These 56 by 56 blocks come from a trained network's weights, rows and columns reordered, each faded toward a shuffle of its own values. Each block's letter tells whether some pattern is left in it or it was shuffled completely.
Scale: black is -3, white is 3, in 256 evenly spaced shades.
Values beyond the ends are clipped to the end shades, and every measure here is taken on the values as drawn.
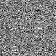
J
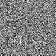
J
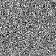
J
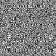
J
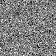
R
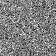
R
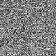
J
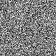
R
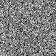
R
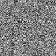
J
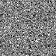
J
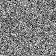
R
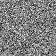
R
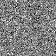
R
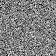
R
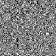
J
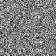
J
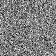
R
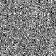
J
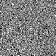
J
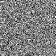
J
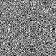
J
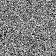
R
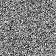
R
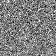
R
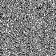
R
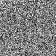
R
